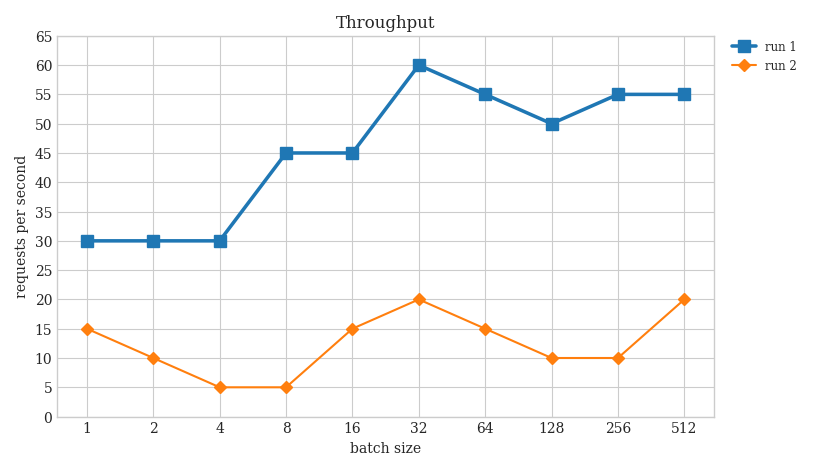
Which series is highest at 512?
run 1
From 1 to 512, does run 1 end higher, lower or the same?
higher
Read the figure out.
Title: Throughput
x-axis: batch size, ticks 1 2 4 8 16 32 64 128 256 512
y-axis: requests per second, ticks 0 5 10 15 20 25 30 35 40 45 50 55 60 65
Legend: run 1, run 2
Values:
run 1: 30 30 30 45 45 60 55 50 55 55
run 2: 15 10 5 5 15 20 15 10 10 20
